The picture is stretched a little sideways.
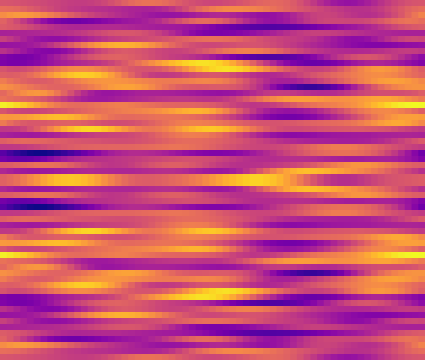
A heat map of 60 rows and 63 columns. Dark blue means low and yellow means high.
Mirror symmetry: top to bottom. Slope: none. Grain: streaks across. Histogram: bell-shaped.
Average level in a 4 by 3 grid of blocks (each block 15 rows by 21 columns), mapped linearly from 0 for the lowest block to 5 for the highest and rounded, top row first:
330 / 445 / 445 / 330
